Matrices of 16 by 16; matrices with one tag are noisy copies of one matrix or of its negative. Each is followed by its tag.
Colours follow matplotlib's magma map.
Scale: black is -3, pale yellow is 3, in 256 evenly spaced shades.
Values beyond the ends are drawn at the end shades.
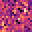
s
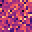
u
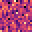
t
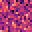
t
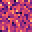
t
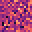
s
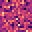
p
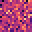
u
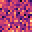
u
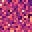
u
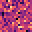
p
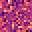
p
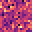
p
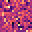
p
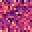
t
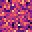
p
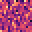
t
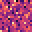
t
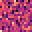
t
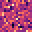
p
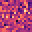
s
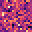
p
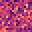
s
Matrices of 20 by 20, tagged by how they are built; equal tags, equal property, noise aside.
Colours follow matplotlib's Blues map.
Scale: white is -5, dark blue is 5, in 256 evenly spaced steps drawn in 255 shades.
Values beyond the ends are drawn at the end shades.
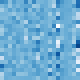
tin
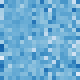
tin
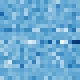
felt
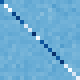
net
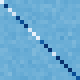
net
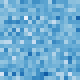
felt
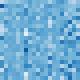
tin
